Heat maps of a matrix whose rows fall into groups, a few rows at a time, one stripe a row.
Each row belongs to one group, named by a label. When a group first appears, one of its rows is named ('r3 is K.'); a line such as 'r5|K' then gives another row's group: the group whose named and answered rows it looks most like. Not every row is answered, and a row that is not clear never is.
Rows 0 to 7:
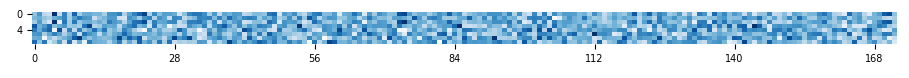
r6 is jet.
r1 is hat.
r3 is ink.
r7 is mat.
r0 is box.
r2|box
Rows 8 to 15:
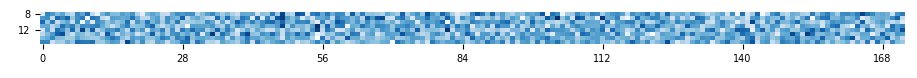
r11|box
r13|ink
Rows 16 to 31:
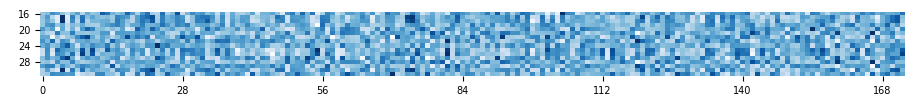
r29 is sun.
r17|box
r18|box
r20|hat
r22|jet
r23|sun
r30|box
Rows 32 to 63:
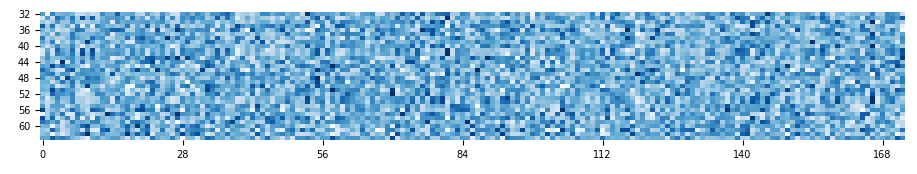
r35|mat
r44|box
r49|box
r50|hat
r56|ink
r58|mat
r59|ink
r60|jet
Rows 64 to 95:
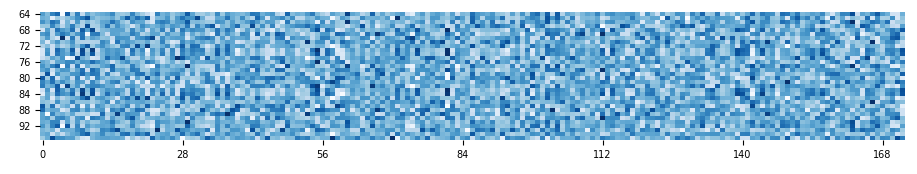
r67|hat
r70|box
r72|jet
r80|mat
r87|mat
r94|jet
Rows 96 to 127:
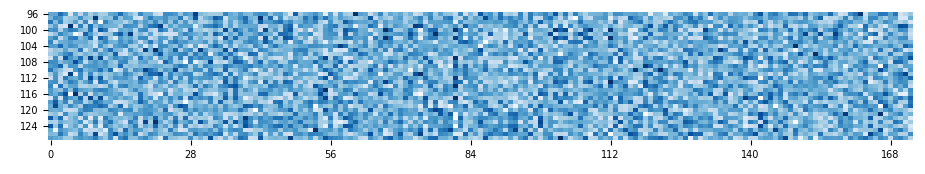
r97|hat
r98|mat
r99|box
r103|ink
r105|jet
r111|box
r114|sun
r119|sun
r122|mat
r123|jet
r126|hat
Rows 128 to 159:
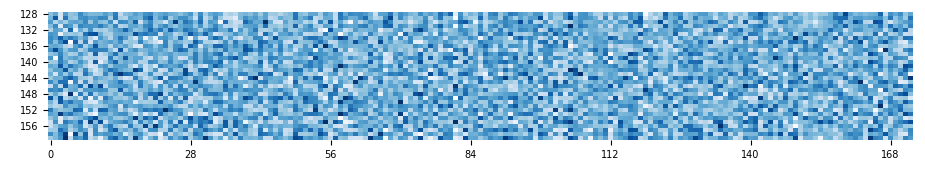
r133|jet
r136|hat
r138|hat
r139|sun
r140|hat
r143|ink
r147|sun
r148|box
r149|mat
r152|ink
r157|hat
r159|hat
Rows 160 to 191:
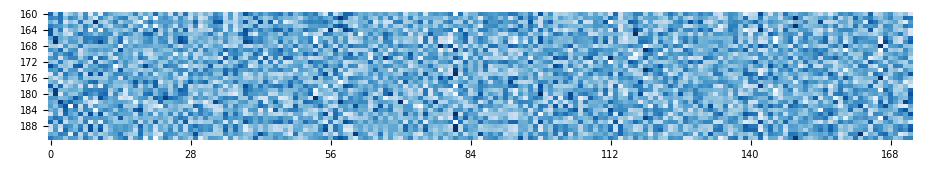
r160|mat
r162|hat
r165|ink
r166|sun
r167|sun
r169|sun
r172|hat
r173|ink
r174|sun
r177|jet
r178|mat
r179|sun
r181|ink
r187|mat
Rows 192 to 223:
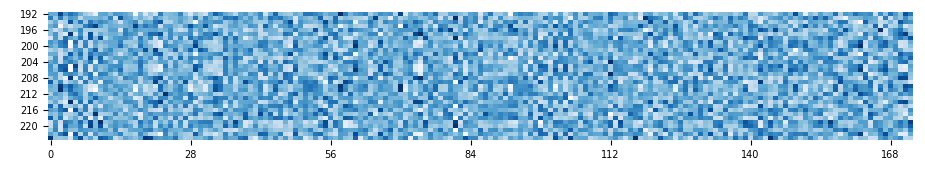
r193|sun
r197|box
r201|jet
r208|box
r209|mat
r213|hat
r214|box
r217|hat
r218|mat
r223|ink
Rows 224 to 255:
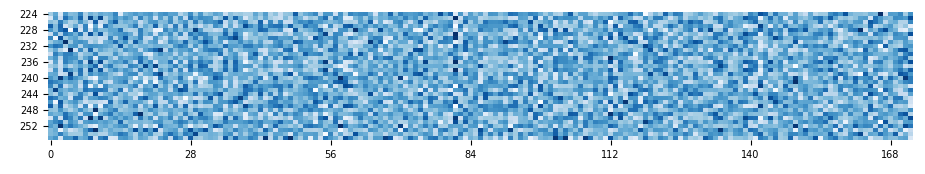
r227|mat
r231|hat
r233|box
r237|jet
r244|hat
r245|ink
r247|mat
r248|hat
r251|sun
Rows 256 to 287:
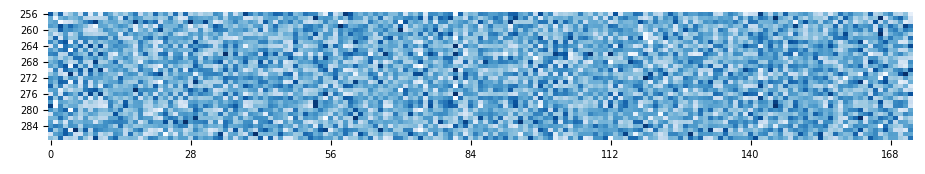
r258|jet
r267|hat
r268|hat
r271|box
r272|sun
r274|mat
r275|jet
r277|mat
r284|sun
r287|hat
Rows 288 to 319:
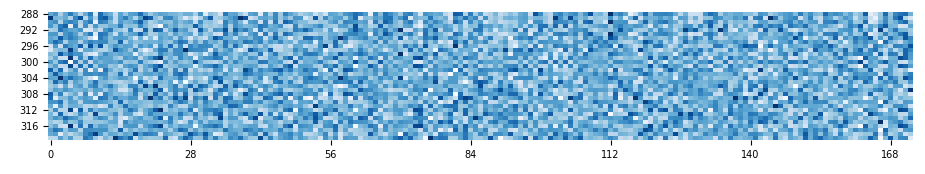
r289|ink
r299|box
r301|box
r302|mat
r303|sun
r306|jet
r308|mat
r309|ink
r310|sun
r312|box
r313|hat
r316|box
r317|sun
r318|jet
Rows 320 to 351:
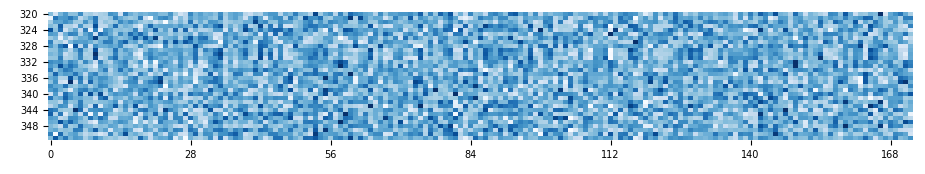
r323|hat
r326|jet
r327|ink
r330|hat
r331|hat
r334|ink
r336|box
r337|box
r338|ink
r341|ink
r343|hat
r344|ink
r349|hat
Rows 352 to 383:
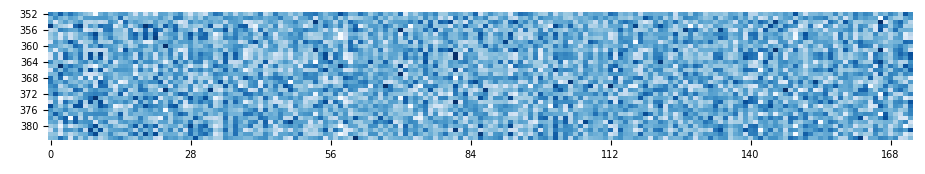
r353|sun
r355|ink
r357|jet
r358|jet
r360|ink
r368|mat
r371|ink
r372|sun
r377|sun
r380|jet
